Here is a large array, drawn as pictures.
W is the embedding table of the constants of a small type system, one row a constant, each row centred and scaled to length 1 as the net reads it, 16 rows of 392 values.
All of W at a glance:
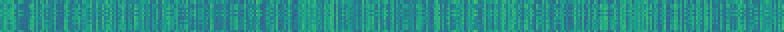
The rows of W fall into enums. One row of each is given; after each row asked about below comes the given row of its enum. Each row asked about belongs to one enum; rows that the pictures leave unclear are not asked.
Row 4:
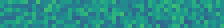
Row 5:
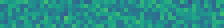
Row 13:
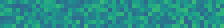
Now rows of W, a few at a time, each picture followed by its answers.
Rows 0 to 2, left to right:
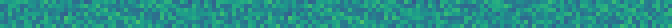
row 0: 5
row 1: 5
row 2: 13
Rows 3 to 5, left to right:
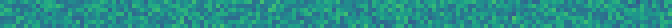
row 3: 13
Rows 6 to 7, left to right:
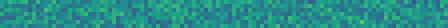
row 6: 4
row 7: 5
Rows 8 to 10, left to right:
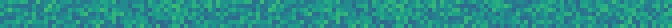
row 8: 4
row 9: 4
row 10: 13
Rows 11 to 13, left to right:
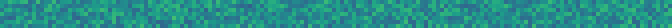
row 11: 4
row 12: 13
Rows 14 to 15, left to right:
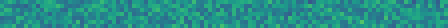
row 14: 13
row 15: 5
